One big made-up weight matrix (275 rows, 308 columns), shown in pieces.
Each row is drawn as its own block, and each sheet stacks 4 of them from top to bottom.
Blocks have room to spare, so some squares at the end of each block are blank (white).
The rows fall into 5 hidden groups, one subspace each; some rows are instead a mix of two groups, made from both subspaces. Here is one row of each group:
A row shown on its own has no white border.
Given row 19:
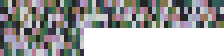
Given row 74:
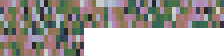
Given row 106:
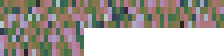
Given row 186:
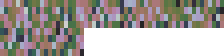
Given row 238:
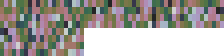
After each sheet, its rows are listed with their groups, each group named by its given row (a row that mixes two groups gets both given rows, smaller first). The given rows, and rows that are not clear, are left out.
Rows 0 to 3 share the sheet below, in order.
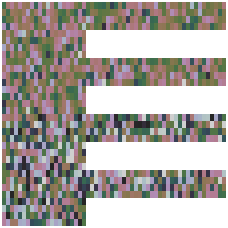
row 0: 74 and 106
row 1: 106
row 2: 186
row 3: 74 and 186
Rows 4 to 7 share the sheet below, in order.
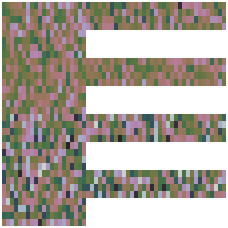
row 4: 74
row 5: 186
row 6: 19 and 238
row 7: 186
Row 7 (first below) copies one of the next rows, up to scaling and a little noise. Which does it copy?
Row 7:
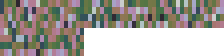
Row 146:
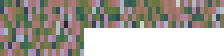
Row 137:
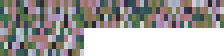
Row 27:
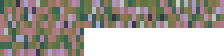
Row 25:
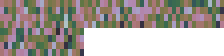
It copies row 27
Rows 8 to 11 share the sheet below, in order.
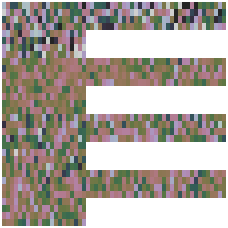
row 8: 74
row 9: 74
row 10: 74
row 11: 19 and 238
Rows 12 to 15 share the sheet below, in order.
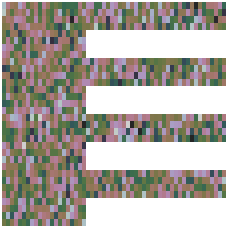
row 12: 74 and 186
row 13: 19
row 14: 106
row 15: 186
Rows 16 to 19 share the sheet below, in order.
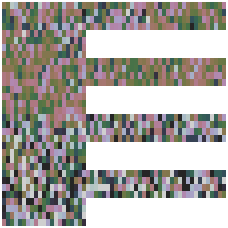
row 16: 74 and 106
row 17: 74 and 238
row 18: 74 and 186
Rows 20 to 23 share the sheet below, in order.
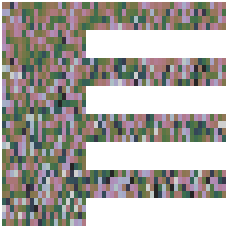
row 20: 19
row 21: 19
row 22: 186 and 238
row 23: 106 and 238
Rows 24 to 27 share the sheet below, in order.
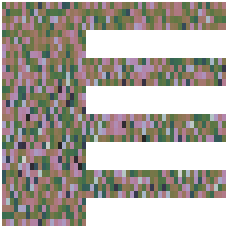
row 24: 106 and 238
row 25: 186
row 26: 74 and 186
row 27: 186
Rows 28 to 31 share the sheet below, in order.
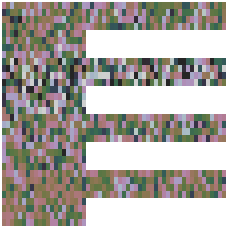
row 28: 19
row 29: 19
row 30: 19
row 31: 106 and 238
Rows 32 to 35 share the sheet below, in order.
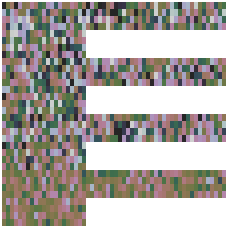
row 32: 19 and 74
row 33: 238
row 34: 106
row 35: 74
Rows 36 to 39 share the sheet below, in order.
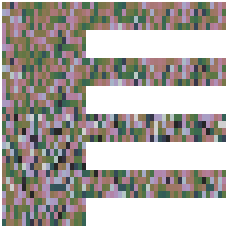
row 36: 19
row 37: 19
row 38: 238
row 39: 19 and 238
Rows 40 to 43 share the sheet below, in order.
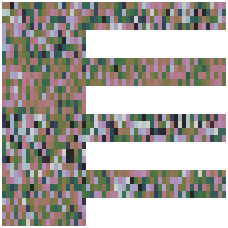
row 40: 19
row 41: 19
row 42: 19 and 186
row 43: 106
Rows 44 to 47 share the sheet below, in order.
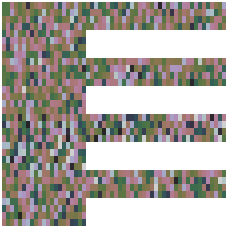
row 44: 74
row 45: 106
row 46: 186
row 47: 238
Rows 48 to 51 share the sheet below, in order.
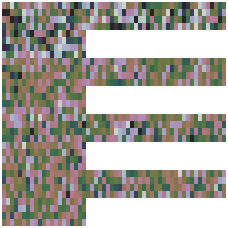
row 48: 19
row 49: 19
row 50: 106
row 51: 186
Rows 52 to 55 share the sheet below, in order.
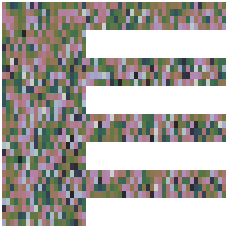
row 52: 106
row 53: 19
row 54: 238
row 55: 238
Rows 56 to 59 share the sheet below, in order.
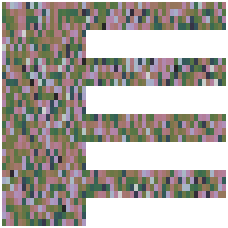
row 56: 106
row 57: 74 and 238
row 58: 238
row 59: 19
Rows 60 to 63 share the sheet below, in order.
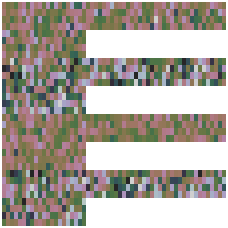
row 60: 238
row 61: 19
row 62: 74
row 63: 106
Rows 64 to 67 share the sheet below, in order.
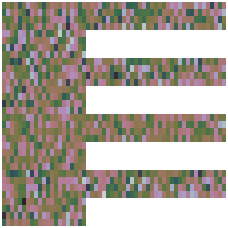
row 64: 186
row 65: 106 and 186
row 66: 186 and 238
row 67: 106
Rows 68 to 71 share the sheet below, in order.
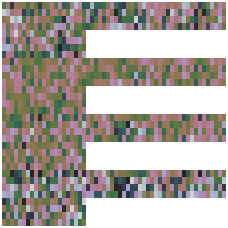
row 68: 19
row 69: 19
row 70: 106
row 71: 106
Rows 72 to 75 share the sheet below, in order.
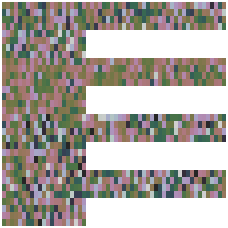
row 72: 186
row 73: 238
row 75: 74 and 238
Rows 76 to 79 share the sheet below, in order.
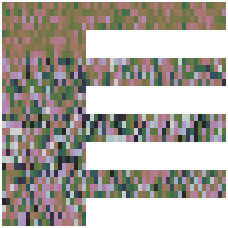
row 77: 74
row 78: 19
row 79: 106 and 238
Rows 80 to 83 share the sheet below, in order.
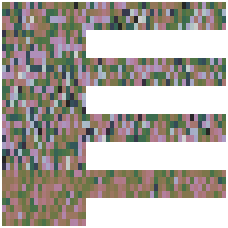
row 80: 19 and 106
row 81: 19 and 186
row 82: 106
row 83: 238
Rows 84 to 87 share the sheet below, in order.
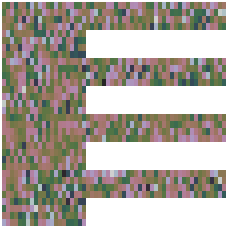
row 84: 74 and 238
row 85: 106
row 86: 106
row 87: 74 and 238
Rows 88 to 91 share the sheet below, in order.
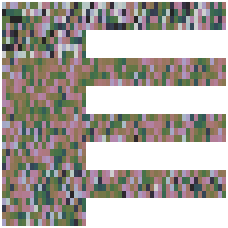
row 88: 19
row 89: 19
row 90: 19 and 106
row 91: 238
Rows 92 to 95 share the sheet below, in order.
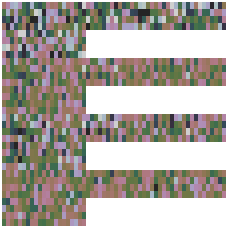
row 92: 106 and 186
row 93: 19
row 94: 19
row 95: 238
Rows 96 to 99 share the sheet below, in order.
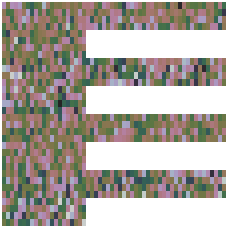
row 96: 74 and 186
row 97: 19
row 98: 106 and 186
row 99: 186
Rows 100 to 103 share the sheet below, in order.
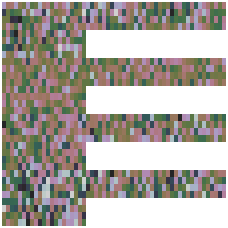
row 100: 19
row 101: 74
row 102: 74
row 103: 19 and 238
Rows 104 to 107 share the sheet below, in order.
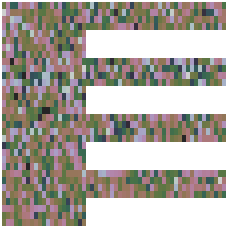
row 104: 19 and 74
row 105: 19 and 74
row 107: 74
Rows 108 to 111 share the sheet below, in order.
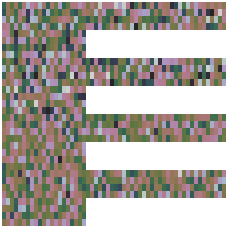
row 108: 74 and 186
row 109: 74
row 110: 19 and 238
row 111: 186
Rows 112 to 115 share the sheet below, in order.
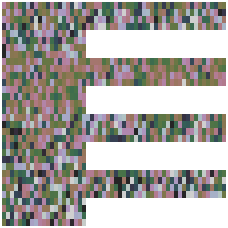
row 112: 106 and 238
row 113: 106
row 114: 19
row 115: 106 and 186
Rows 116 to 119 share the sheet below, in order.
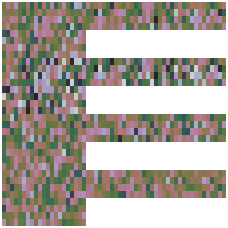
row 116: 238
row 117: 238
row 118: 19
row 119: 19 and 238
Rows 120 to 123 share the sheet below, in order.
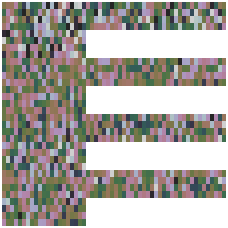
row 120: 238
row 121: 74
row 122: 186
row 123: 238
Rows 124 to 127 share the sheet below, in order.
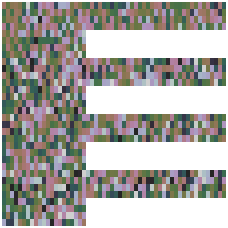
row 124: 74 and 238
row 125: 74
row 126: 19
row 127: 19 and 186
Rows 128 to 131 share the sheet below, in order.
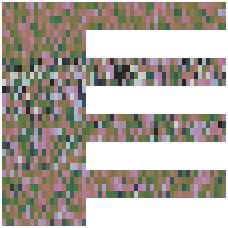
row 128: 238
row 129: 106
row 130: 238
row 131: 19 and 186
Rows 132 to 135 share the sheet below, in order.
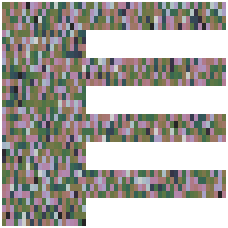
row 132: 74 and 238
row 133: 19
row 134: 106 and 238
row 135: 186 and 238
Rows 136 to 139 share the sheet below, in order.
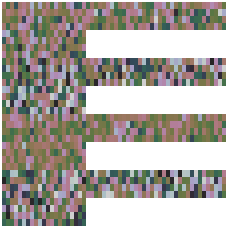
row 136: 238
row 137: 186
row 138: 106
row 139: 74
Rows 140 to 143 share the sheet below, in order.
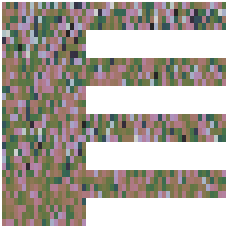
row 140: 238
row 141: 238
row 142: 74 and 106
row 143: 186 and 238
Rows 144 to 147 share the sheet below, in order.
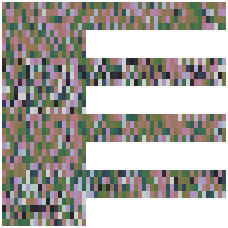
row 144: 74 and 238
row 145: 186
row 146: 186
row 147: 74
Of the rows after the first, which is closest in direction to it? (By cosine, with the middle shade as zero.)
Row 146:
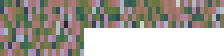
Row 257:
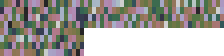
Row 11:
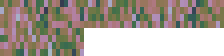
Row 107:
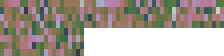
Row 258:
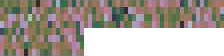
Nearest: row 257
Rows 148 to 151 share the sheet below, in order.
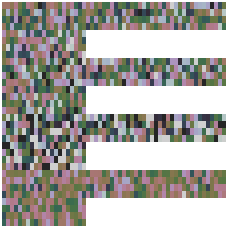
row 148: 186
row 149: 74 and 238
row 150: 238
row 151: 106
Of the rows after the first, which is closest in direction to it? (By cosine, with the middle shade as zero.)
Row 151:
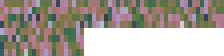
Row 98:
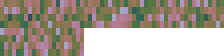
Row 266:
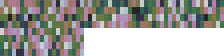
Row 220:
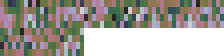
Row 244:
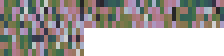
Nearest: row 98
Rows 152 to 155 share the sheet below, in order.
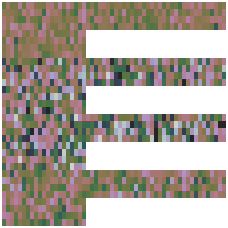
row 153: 74 and 106
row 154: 106 and 238
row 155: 19
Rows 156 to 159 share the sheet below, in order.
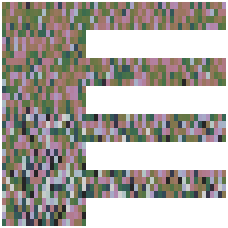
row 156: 74
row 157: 106
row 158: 238
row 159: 19 and 238
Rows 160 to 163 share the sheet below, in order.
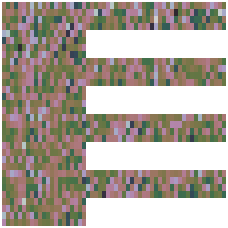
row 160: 238
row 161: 19 and 238
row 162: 106
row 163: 106
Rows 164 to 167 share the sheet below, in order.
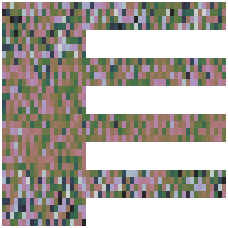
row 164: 19
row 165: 19 and 106
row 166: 19
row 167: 186
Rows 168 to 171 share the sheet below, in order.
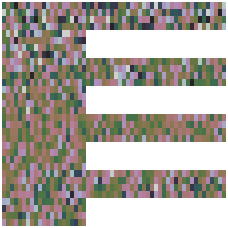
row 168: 74
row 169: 106
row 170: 186
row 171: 238
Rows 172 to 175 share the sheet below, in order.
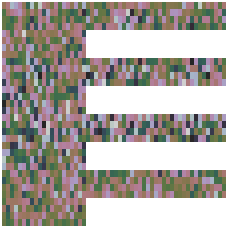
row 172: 106
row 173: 106
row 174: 19 and 106
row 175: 74
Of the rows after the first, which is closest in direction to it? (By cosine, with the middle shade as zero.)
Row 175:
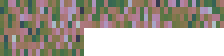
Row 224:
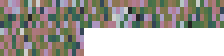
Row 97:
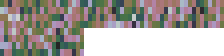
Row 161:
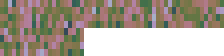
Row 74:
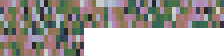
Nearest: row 161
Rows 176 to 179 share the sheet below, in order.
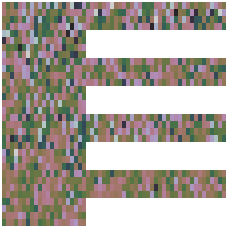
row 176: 238
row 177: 186 and 238
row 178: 74
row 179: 238
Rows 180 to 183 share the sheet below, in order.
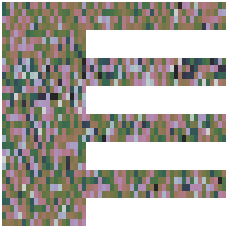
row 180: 19 and 74
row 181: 74
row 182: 106
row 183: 19 and 238
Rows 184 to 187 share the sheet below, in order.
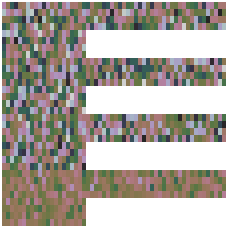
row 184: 74 and 106
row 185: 186
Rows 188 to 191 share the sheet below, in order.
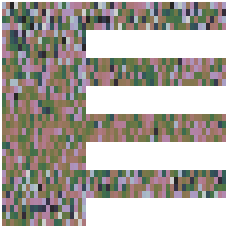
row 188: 19
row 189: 74
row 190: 238
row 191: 74
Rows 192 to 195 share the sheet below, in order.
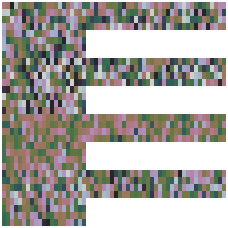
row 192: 19
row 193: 238
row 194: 19
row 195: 74
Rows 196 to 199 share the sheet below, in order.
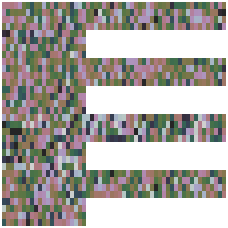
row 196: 186 and 238
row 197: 186
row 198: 19
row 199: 238
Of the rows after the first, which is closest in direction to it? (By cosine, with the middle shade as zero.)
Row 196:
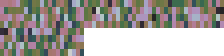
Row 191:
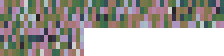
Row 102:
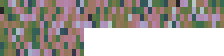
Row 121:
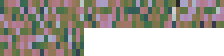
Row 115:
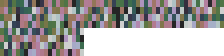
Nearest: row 191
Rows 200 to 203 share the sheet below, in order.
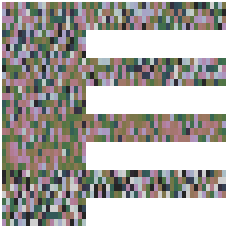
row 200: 186
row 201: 74
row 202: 19
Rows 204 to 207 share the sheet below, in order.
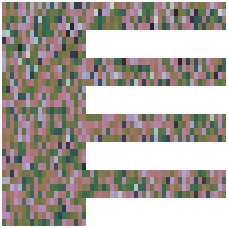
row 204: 238
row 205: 186
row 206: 186 and 238
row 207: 19
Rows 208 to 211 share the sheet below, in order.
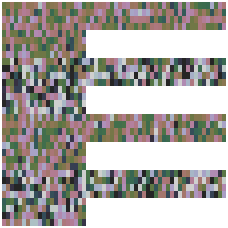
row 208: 186
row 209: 19
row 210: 238
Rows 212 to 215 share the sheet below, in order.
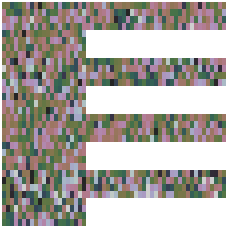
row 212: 106
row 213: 74
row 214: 238
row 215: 74
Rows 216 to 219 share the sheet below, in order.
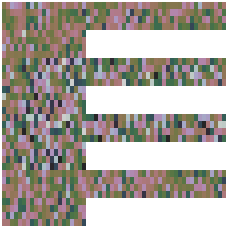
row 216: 106
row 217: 238
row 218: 238
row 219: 186
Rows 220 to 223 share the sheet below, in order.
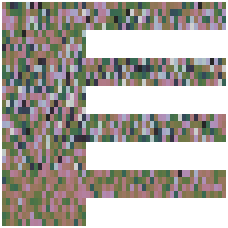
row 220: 106
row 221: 186
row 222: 74 and 238
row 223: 74
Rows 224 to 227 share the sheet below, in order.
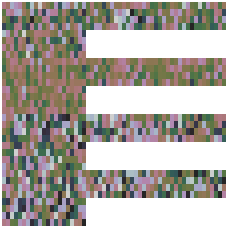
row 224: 106
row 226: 74 and 238
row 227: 186
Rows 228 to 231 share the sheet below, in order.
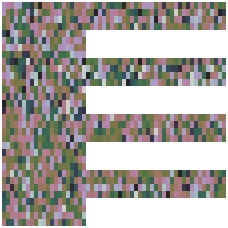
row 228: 186 and 238
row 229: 106 and 238
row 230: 238
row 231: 19 and 186
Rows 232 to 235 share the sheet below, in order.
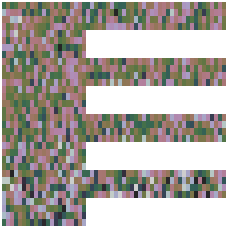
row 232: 19
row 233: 19 and 74
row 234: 186
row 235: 19
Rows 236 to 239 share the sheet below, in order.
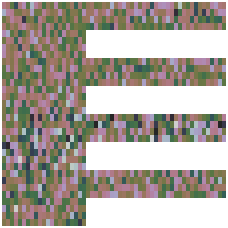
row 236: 74 and 238
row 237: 186
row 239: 74
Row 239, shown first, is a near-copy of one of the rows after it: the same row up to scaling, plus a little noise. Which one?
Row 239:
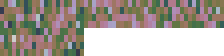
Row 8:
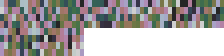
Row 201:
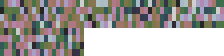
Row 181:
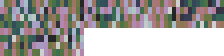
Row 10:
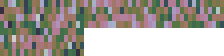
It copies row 10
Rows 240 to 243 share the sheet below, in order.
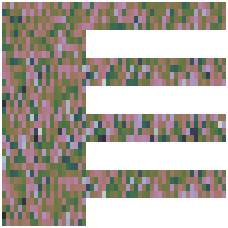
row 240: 19
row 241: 106
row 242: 106 and 238
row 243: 106
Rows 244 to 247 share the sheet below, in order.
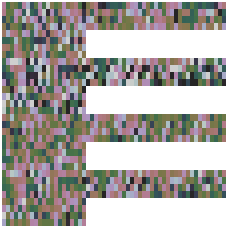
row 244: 74
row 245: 106
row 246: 19
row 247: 106
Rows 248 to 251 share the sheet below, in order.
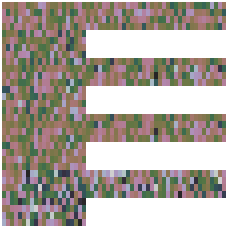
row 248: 186
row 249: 238
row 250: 238
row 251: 74 and 238
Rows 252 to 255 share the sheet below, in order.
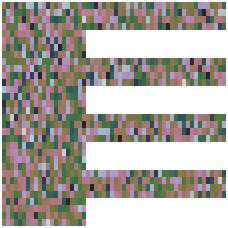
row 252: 238
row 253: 106
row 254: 19
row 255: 74
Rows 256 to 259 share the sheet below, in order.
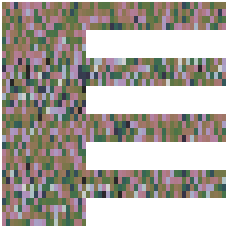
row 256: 19 and 74
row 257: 74 and 186
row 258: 106
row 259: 19 and 106
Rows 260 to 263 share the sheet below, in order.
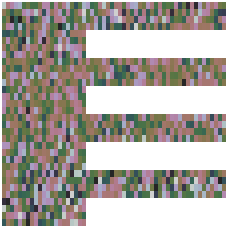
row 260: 19 and 186
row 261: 106
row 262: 186
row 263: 238
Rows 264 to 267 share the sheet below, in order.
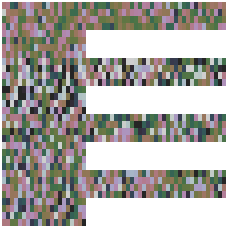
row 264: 74
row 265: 186
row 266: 106 and 186
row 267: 186
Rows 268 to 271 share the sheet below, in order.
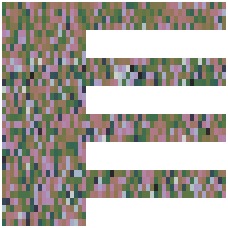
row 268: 186
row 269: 106
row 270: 106
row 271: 238
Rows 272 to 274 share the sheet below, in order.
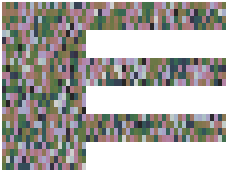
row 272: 238
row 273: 19 and 186
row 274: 186
